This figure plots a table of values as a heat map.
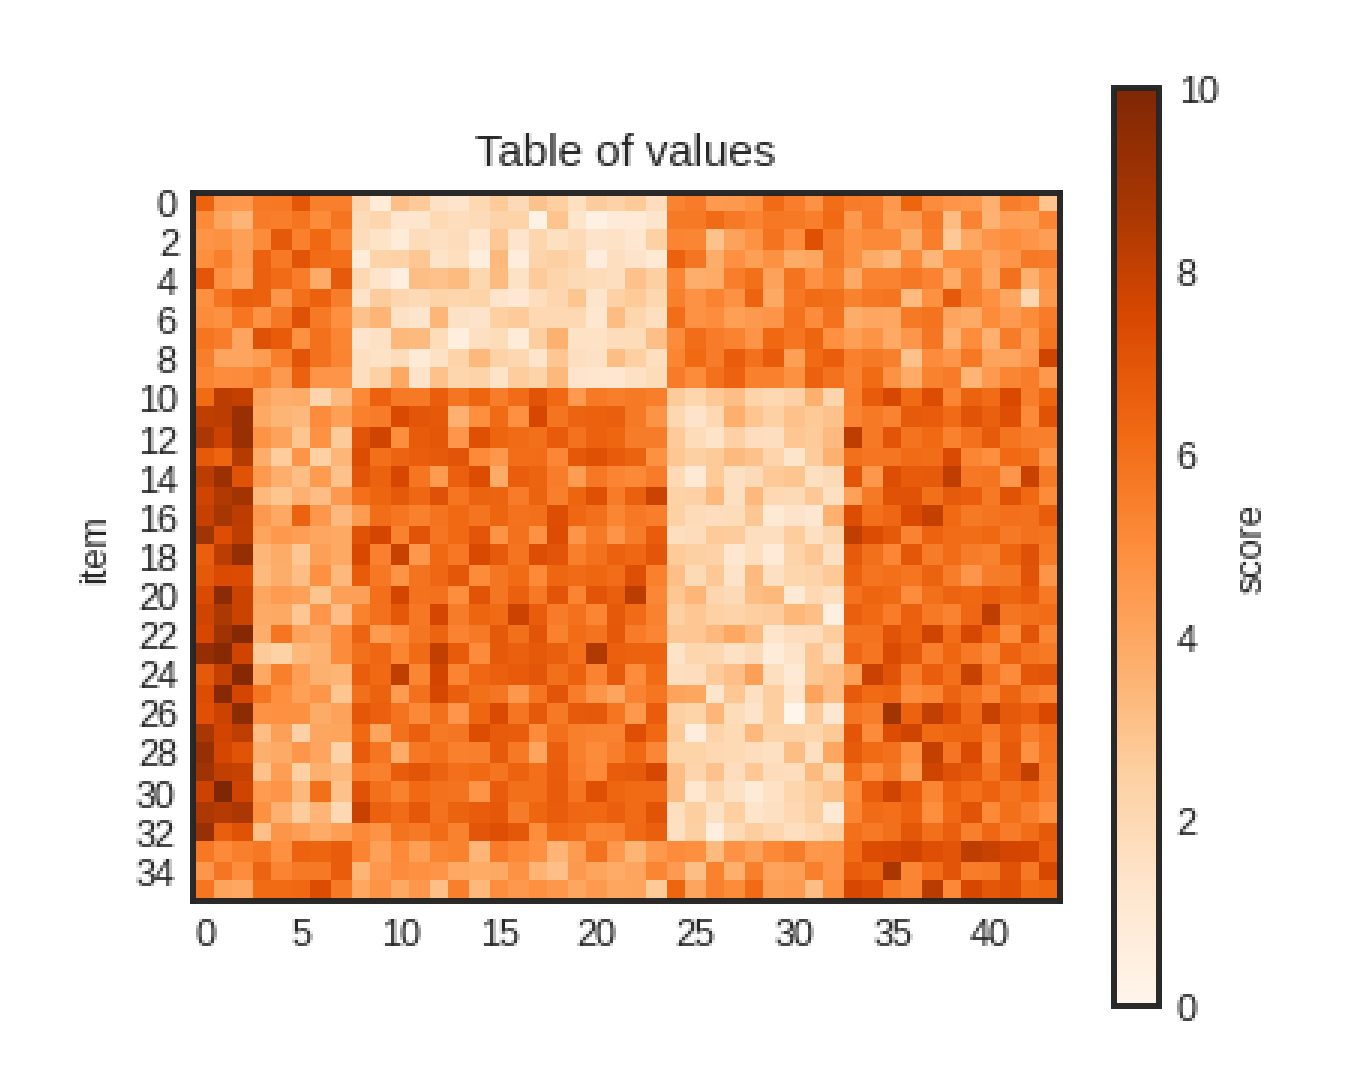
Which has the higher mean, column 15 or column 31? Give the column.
15
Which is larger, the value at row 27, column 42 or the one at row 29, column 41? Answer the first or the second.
the second
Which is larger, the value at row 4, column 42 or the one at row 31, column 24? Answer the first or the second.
the first
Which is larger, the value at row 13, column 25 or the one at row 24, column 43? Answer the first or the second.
the second
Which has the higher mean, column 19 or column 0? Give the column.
0
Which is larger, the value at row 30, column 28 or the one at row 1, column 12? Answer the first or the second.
the second
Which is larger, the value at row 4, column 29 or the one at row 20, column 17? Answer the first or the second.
the second
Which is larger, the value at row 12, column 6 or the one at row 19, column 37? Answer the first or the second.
the second
